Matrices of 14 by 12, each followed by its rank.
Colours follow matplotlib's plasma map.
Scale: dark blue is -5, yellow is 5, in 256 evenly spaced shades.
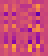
two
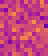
full rank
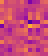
two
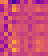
two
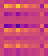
one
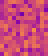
full rank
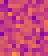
full rank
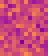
full rank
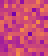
full rank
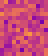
full rank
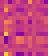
two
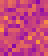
full rank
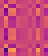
one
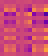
one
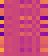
one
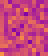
full rank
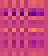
one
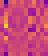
two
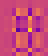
one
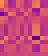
two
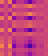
one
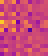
two
